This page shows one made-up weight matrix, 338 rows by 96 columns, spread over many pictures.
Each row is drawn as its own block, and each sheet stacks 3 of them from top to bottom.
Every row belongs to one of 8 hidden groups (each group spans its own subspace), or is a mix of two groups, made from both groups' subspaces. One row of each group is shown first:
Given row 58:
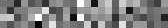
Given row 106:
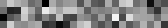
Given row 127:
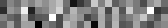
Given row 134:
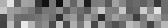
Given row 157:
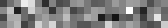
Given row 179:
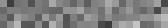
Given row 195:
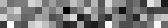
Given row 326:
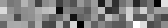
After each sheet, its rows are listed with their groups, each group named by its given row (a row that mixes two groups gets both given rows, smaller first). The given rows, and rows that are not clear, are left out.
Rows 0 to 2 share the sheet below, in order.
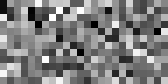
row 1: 326
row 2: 106
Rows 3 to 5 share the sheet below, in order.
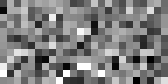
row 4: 58 and 326
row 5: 326
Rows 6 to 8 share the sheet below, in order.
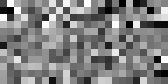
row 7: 58 and 134
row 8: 179
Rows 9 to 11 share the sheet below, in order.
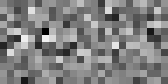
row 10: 106
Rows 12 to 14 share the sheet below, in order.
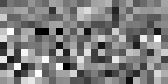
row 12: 58
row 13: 134
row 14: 106 and 195
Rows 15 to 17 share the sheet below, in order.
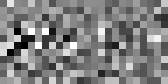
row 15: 179
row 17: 157
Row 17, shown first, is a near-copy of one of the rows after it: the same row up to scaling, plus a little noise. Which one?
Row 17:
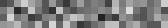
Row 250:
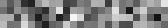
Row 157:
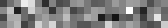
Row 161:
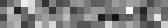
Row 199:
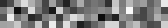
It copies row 199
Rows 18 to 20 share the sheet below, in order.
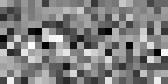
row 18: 106
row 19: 195 and 326
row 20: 195
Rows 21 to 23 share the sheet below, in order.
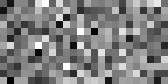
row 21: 134 and 326
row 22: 58
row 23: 195
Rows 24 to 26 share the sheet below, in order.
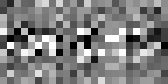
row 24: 134
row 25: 58
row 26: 58
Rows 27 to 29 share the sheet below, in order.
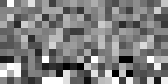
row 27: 179
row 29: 106
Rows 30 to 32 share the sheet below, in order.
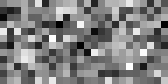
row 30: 106 and 326
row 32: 157
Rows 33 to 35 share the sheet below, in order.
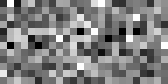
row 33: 179 and 195
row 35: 326
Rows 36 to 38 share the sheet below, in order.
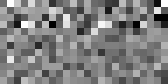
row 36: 179
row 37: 58
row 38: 179
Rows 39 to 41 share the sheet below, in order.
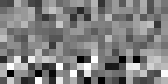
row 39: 106 and 195
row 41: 58
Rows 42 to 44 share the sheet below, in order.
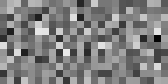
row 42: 58 and 195
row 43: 134
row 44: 134
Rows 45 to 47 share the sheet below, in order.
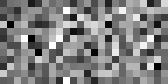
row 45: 195
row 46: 127
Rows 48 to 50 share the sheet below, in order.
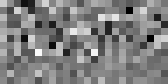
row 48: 157
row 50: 58
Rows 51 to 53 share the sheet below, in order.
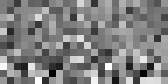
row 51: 58
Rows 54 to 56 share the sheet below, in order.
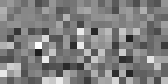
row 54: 326
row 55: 58
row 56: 106
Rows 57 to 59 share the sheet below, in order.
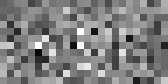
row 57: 195
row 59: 326
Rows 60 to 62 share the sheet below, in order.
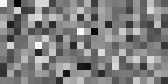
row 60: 106 and 157
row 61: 58
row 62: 326
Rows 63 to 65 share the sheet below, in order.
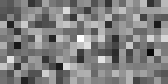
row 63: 195
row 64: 58 and 106
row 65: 195
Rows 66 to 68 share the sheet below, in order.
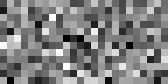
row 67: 106 and 195
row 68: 195
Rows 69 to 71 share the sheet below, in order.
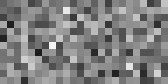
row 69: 195
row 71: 157
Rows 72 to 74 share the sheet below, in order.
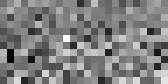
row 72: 58
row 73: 195
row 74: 179
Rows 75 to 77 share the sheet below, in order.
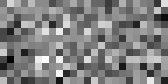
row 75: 179
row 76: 134
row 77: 134 and 326
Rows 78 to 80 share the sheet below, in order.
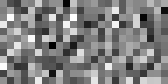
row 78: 157
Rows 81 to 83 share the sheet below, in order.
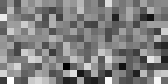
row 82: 179
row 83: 195
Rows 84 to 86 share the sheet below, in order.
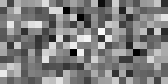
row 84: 58 and 195
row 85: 326
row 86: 106
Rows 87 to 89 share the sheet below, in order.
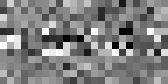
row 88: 106
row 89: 195 and 326
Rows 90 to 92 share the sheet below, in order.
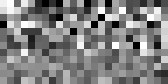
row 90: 134
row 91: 157
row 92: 179
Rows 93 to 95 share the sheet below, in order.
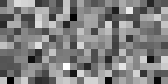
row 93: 157
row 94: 58
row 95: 195
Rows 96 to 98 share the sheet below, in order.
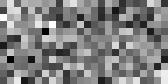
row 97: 106
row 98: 179
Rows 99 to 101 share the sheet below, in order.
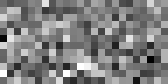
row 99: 106
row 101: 326
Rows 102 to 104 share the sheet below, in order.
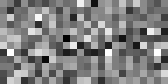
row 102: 58
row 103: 195
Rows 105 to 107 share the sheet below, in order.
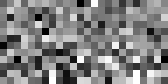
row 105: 58
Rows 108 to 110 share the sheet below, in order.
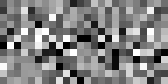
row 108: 127
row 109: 326
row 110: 326
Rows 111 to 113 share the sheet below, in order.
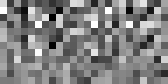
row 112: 127
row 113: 179
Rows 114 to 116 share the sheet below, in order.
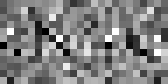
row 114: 127
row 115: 134 and 326
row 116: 195
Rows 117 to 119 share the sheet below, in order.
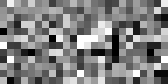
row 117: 179
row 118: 58
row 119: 179 and 195
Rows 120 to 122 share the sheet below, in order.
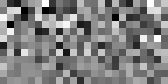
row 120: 106
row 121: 134
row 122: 326
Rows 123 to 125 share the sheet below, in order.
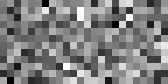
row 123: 58 and 106
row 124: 179
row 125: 195
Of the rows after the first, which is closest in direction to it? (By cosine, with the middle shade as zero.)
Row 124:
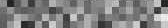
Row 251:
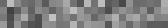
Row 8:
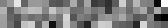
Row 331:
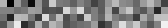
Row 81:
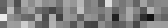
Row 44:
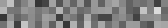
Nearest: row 331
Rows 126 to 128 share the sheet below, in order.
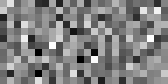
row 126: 134
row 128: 58
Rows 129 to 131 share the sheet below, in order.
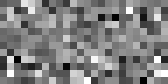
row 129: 157
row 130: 195
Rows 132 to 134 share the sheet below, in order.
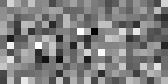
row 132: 179
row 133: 58
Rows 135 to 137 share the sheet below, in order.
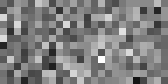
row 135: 134
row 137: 195 and 326
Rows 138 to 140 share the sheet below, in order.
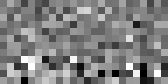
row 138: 326
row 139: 157
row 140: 157
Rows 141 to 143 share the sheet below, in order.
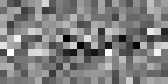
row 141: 106
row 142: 195
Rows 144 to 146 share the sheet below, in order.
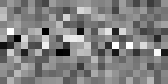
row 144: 326
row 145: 106 and 195
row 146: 106
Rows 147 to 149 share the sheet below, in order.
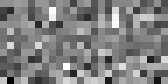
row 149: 195
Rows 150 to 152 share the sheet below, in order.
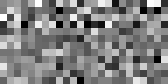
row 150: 134 and 195
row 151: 106
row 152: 326
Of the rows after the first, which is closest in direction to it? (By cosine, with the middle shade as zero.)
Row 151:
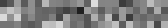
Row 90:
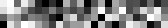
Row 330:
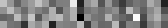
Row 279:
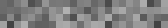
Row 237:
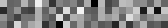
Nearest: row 330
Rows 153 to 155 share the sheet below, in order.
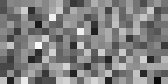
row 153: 127
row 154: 58
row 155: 195
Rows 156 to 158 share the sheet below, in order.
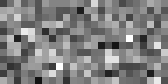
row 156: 106
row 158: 134 and 326
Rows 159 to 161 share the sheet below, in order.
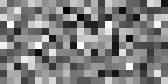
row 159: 195
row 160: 58
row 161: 157
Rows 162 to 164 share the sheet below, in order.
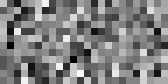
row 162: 106
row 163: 179
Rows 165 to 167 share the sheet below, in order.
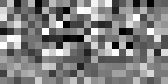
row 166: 106
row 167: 326
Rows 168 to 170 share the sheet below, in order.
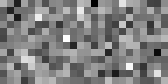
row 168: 58 and 106
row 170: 157
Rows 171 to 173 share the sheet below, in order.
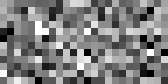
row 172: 134 and 326
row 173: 326
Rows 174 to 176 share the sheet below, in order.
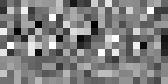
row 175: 58 and 157
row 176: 134 and 326
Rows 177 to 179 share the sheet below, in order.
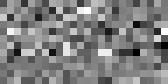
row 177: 58 and 326
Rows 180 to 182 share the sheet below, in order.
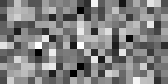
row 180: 106 and 326
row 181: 58
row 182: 106 and 326
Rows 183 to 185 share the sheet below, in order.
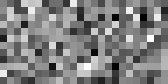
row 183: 157
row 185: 58
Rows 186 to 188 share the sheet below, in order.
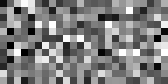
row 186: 157
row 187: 179
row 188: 134
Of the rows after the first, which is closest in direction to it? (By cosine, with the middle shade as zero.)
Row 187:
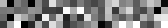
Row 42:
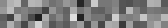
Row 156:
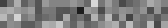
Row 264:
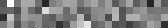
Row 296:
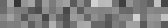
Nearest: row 42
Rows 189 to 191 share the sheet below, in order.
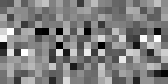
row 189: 58 and 134
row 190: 134
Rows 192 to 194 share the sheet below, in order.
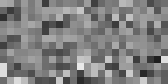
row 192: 106
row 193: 106
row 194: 326
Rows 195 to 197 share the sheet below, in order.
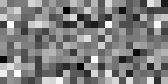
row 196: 326
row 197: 106
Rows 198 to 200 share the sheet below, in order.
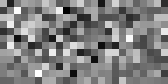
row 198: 195
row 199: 157
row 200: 58 and 157
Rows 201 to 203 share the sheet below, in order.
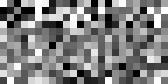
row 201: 106
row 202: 127
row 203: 195
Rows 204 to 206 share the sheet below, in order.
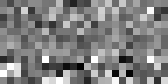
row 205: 58 and 106
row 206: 106
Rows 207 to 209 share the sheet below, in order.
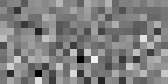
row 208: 134 and 326
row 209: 58
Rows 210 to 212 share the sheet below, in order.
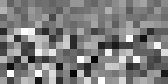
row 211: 157
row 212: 58
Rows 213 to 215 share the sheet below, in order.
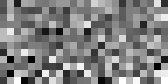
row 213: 179
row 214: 134
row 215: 179
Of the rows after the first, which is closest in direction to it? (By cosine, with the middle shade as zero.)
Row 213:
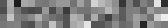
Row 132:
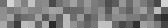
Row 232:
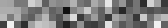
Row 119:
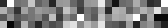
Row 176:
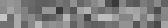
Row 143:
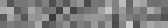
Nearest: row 232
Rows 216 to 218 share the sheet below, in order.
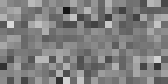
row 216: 195
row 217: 106
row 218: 134 and 326
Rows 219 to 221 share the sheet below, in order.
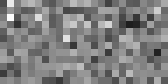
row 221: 106
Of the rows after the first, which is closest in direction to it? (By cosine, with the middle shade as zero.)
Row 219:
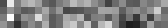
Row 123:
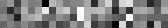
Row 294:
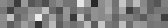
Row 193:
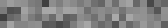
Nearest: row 294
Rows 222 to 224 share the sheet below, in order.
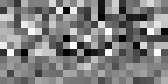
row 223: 195
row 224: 58 and 326
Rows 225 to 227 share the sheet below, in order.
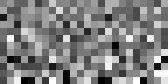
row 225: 134
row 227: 179
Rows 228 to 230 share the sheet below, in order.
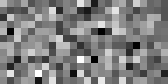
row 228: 58
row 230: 58
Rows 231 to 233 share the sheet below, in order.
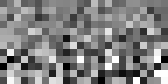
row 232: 195
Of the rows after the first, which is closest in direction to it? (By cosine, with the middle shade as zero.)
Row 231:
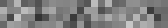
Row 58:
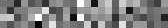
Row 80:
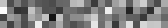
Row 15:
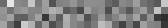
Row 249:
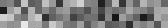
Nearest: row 15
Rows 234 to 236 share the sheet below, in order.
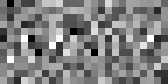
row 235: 127
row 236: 179
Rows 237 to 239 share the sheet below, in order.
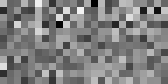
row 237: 106 and 134
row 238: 326
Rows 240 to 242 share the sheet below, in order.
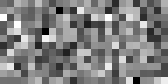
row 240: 134 and 326
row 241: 106
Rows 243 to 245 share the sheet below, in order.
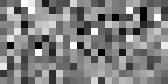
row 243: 157
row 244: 58
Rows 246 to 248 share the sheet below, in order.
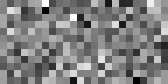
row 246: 58 and 106
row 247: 179
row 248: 326
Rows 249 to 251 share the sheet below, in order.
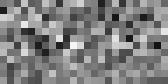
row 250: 157
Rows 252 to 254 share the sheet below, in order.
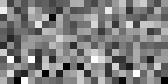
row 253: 134 and 195
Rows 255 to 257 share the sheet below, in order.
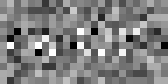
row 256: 58
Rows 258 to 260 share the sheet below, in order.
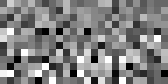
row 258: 157 and 195
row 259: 134
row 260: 58
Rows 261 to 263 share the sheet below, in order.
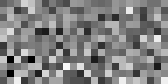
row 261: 157
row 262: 134
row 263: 179
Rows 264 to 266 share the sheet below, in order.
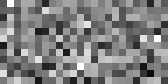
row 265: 134
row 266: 326
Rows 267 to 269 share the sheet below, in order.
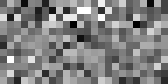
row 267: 326
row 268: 326
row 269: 179
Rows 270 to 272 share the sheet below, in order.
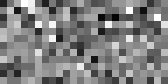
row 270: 157
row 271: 58 and 326
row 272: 106
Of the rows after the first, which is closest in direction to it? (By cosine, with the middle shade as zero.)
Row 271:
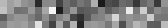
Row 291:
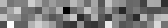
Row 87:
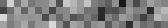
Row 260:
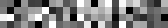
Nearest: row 87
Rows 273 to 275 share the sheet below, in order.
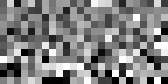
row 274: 179
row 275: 106
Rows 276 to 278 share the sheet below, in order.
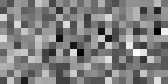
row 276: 134
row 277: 326
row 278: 195
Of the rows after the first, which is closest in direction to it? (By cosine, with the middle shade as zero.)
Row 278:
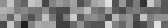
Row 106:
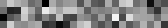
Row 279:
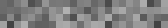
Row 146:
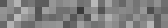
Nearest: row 146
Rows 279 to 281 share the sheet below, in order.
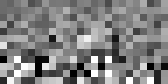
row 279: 195
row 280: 58
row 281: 106
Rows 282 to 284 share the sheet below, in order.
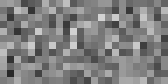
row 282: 157
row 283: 157
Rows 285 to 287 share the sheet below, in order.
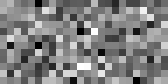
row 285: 326
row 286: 58
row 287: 326
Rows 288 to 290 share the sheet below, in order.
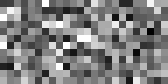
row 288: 106
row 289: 326
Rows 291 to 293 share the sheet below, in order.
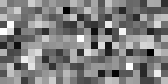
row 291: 195
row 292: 106 and 326
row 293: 157
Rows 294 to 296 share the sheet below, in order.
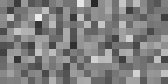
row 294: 58
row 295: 157
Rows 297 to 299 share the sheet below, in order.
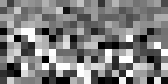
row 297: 195
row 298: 157
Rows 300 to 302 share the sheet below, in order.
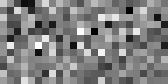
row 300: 157
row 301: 58
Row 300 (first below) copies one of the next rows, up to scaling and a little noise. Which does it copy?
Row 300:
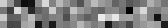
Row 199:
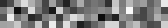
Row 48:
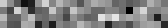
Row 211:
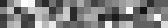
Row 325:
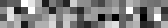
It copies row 48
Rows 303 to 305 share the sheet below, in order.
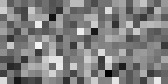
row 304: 58
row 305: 134
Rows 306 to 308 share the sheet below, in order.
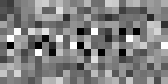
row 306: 134 and 326
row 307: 58
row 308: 106
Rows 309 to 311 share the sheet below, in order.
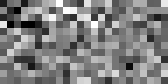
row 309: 134 and 195
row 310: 106
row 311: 157 and 179
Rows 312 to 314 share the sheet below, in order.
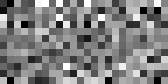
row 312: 134
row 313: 58 and 326
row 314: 195
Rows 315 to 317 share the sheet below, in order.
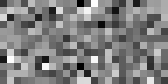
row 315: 58
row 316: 195
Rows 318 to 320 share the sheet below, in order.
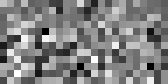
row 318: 58 and 134
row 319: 106
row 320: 106
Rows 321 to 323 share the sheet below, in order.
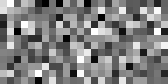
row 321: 134
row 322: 179
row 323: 58
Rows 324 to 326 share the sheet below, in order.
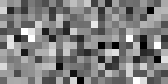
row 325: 157
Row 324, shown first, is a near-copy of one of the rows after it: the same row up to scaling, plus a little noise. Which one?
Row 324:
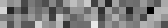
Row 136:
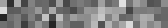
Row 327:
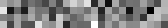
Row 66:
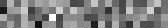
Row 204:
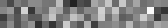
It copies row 327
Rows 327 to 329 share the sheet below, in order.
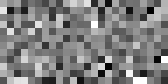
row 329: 326
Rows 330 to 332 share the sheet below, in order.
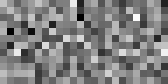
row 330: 58 and 157
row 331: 179
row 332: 106 and 157
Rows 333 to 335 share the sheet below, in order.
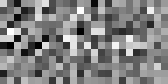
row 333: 106
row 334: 58 and 195
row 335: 58 and 134
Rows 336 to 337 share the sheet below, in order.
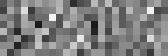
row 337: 106
